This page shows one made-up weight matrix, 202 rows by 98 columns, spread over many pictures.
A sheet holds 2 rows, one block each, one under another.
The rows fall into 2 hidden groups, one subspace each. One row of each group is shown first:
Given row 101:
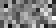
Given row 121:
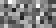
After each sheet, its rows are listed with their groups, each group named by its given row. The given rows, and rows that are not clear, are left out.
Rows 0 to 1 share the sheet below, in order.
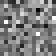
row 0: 101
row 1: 121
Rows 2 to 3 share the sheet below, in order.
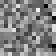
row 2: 101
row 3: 101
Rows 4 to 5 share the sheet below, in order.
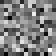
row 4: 101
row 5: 101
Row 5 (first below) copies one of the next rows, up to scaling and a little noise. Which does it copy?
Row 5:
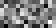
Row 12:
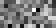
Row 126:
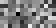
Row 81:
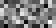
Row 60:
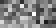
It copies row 81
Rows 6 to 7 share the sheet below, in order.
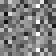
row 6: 121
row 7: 121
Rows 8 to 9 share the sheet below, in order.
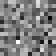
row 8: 121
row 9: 101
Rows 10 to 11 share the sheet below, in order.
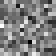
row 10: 101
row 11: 101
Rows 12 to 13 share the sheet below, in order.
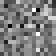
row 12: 101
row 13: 121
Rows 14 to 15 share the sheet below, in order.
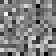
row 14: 121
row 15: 101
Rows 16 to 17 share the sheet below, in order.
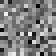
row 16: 121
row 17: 101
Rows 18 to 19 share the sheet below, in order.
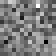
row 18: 121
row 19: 101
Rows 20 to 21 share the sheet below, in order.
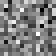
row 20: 101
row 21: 121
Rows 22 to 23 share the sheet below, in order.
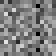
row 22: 121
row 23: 121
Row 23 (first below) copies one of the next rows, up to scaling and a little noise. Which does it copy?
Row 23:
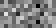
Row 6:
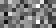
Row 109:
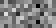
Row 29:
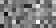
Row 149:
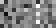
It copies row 109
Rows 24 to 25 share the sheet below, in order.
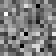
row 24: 121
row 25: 121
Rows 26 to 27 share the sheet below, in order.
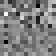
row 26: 121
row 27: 101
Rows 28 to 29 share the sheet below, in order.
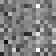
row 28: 121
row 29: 121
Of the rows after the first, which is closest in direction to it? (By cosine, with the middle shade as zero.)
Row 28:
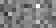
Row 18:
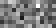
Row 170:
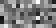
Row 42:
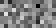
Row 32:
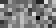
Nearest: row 18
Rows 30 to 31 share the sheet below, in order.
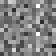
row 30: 121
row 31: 121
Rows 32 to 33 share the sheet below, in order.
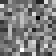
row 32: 101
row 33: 101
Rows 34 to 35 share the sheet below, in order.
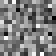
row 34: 101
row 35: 101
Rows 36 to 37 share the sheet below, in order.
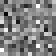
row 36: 121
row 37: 101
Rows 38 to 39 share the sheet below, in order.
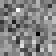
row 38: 101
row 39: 121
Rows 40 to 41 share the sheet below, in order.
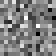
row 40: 101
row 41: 121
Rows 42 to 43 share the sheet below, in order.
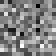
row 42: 121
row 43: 121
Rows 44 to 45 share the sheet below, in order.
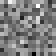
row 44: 121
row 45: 101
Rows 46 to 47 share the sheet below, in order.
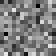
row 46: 121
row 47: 101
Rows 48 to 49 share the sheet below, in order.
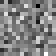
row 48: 121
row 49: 101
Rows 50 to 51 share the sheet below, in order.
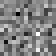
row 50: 101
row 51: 121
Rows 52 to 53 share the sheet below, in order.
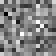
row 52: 121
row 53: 121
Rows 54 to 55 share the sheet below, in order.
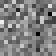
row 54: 101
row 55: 121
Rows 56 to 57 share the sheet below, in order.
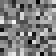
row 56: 121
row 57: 101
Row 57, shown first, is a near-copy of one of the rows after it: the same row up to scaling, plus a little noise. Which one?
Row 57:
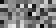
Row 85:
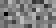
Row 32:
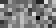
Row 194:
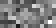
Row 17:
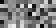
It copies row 17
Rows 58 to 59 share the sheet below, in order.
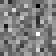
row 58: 121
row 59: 121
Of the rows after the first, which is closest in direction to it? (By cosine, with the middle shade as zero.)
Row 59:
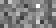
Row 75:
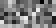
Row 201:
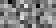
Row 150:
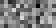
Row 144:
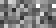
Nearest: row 144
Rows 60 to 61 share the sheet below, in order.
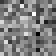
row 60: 101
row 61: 121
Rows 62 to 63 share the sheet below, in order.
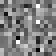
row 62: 121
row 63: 101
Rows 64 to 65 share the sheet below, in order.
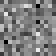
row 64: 121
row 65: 121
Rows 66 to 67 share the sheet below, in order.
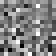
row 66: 121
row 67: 121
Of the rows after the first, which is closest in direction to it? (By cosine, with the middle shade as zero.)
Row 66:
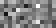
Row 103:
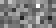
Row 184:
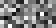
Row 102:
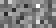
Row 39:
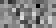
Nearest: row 102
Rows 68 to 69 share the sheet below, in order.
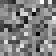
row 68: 101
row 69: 121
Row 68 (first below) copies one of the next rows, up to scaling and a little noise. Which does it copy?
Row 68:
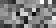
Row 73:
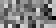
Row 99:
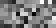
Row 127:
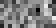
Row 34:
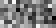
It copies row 99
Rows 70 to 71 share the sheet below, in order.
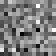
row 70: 121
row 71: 121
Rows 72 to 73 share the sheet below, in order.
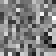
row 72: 101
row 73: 101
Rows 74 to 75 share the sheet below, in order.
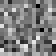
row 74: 121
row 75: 101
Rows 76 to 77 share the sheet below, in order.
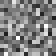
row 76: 101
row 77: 101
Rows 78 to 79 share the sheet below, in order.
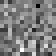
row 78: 121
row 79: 101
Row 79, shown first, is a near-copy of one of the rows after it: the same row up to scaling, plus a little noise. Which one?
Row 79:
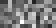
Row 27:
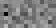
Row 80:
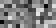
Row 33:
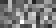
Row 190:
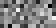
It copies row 33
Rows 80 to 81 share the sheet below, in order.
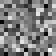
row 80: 101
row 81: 101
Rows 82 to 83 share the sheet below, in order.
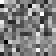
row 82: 101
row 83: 121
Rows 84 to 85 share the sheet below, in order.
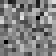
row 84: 121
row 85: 101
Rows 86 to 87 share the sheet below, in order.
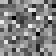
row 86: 101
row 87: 121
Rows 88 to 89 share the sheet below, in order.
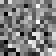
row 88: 121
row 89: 101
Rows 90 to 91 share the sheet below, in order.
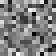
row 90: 101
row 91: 101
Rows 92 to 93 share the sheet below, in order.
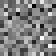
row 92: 101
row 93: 101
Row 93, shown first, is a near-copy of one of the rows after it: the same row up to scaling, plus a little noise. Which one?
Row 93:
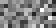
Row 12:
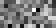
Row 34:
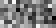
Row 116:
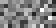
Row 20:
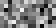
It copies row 116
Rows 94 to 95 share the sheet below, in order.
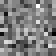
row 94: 121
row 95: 101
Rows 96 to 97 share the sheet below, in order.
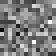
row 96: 101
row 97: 101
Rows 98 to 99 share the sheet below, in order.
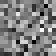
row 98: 101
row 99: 101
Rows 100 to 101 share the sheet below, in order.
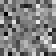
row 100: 121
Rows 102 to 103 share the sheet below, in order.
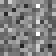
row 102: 121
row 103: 121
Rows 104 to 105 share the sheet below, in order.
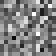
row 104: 101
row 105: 121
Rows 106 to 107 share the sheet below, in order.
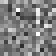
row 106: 101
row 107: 121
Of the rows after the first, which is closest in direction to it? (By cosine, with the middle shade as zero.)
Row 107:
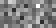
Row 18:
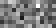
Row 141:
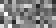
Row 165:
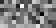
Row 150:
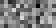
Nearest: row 18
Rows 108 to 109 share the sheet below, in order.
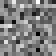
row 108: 121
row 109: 121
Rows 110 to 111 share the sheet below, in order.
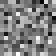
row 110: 101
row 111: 101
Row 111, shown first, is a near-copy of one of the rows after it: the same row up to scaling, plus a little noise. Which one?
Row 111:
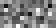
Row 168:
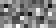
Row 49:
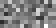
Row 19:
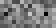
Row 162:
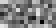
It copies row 168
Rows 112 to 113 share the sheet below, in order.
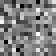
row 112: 121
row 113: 121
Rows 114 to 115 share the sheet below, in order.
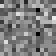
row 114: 101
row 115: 121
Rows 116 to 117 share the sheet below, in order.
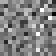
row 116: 101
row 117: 121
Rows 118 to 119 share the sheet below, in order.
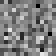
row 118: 121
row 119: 101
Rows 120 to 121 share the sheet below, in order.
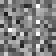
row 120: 121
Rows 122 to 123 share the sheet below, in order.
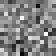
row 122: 121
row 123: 101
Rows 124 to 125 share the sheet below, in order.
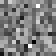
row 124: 121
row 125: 101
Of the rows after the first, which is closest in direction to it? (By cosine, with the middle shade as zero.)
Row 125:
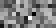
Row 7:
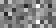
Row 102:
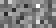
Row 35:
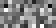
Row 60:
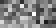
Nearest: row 35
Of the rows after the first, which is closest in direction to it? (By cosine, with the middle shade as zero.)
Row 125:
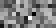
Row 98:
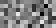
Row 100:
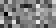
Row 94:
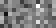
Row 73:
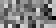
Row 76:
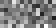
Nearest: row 100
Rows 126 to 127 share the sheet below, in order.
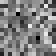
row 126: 101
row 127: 101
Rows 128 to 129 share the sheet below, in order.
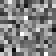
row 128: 101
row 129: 121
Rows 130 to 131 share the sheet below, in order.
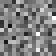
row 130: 101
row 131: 121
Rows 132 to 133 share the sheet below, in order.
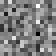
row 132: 121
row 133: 121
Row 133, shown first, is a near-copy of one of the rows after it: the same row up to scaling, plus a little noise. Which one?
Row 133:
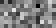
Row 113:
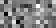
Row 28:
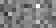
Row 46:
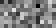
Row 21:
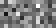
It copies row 46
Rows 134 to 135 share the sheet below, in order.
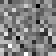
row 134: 121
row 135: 101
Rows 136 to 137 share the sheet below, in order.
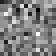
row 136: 101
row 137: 121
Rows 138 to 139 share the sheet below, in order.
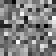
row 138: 101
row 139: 101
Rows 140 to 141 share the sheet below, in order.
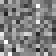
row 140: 121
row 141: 121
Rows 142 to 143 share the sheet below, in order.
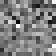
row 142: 101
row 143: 101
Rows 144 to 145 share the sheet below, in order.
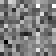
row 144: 121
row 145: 121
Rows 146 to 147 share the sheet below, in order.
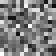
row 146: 101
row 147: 101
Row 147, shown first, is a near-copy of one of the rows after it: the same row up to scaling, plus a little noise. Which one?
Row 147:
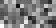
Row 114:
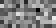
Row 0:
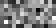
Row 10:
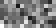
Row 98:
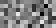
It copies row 10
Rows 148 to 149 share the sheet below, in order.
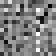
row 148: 101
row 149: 121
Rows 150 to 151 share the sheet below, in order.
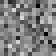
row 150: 121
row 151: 101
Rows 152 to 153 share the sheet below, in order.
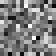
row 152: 101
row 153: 101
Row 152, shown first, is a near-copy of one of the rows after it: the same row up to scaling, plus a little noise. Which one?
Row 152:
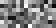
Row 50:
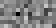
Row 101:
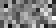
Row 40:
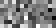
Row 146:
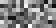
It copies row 146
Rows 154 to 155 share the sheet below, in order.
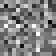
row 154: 101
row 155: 121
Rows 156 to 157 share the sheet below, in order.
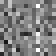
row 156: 121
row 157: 121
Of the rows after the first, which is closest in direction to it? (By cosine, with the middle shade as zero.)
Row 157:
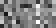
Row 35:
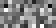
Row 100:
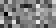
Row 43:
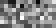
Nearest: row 100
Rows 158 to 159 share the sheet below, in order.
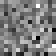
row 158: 121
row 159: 101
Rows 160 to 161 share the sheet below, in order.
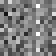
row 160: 121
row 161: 121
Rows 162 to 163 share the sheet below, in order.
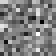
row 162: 101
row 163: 121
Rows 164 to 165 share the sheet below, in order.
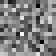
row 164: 121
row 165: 101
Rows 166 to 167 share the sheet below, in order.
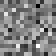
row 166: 121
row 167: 101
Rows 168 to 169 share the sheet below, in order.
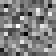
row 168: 101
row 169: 101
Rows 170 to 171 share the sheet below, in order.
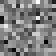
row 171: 101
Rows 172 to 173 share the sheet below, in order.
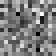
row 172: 101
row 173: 121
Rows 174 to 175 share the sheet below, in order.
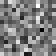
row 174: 121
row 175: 101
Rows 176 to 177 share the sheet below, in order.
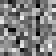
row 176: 121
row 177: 121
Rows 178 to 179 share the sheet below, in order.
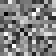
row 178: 101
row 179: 101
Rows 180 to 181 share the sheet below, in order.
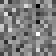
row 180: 121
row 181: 121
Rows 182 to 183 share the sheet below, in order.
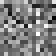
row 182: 101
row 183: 121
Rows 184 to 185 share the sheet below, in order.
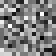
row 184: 101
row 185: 101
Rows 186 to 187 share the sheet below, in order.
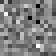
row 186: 121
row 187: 101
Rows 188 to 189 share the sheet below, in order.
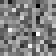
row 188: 121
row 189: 121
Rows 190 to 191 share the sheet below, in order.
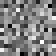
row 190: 101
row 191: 101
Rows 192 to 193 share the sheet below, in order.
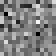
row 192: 121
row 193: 121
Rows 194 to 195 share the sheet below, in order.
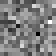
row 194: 101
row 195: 121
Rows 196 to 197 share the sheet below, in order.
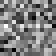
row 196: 101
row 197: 101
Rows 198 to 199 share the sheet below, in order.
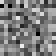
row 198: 101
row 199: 121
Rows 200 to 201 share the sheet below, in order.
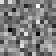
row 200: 121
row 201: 121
